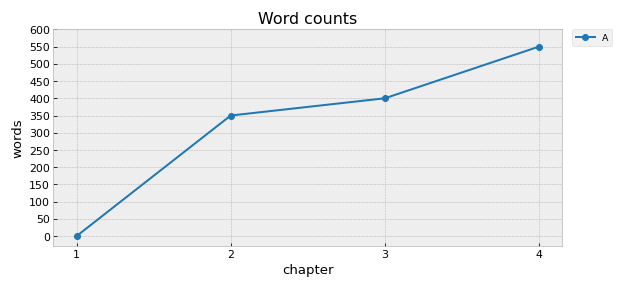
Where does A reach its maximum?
4
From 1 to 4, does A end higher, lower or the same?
higher
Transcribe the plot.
Title: Word counts
x-axis: chapter, ticks 1 2 3 4
y-axis: words, ticks 0 50 100 150 200 250 300 350 400 450 500 550 600
Legend: A
Values:
A: 0 350 400 550
